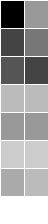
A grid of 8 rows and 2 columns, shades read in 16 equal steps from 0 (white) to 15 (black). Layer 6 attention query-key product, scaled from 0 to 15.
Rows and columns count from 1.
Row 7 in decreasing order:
5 4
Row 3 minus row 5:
4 5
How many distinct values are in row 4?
1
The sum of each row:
21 19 21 8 12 6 9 0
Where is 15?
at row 1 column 1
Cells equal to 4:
3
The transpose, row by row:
15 11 10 4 6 3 5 0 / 6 8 11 4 6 3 4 0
